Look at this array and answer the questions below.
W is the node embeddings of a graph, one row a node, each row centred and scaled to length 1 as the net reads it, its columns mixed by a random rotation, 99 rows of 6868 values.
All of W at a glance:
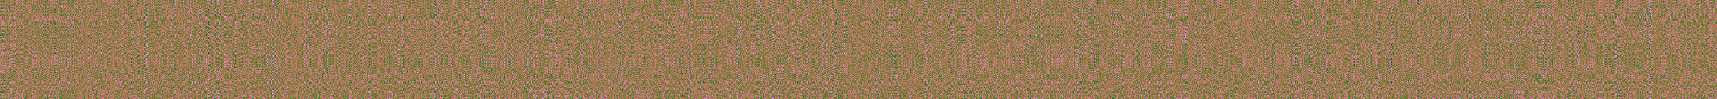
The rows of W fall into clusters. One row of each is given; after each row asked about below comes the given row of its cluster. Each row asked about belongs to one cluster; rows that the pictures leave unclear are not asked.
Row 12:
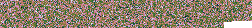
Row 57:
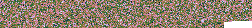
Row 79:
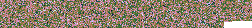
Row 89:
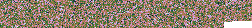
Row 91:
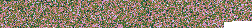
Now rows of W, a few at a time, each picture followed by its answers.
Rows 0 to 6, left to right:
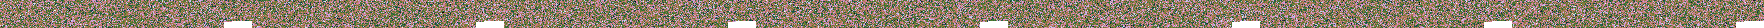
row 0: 79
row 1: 91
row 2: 57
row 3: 79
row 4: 91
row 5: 57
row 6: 89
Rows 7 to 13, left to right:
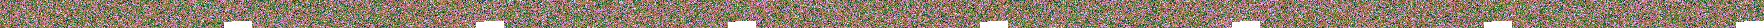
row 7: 57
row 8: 91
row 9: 12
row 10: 12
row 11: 91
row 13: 89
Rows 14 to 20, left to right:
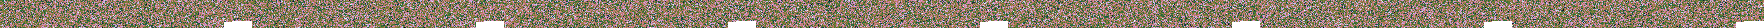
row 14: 91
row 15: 91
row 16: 89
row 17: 89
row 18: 89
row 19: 79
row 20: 79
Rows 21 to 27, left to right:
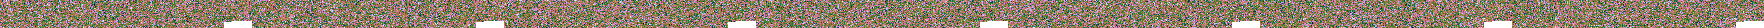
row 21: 12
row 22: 12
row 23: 12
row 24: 12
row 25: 89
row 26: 91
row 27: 91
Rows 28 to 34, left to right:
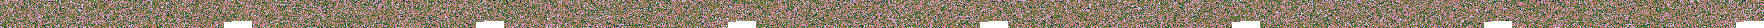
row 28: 12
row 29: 89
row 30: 91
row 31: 57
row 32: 12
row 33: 57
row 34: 91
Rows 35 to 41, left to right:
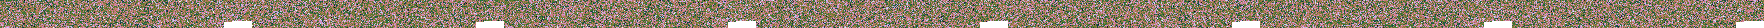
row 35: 91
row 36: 79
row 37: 91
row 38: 12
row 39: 89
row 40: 91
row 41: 57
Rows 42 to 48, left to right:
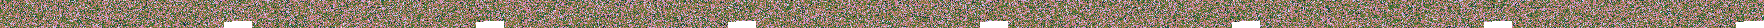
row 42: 91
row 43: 12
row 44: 89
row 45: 89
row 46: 12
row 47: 79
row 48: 12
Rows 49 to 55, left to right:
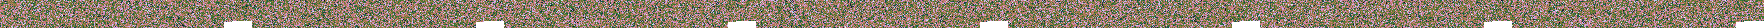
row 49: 89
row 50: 57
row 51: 79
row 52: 12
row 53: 12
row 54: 89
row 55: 79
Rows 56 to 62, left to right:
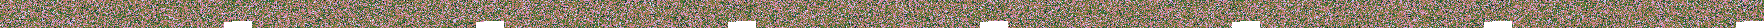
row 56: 79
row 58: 89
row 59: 89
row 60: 79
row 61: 89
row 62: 89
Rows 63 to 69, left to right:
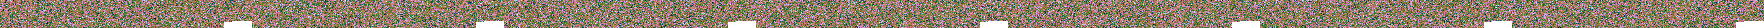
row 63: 79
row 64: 89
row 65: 12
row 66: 89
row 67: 79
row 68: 12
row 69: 57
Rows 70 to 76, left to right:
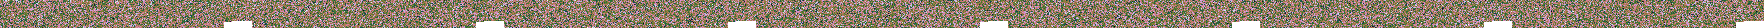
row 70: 12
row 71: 79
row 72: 12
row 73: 79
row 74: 57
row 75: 91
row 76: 57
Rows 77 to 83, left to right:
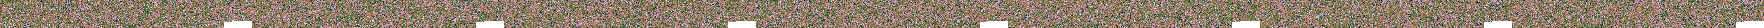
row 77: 91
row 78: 57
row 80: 57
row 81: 89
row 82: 89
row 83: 89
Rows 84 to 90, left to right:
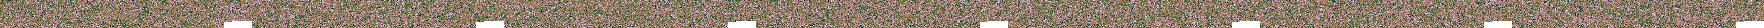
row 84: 91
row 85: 12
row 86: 79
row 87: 57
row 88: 89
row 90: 79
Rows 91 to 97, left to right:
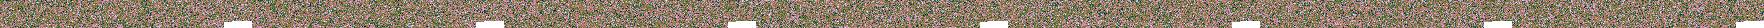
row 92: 91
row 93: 79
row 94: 12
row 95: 79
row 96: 79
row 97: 12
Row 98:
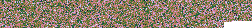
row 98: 91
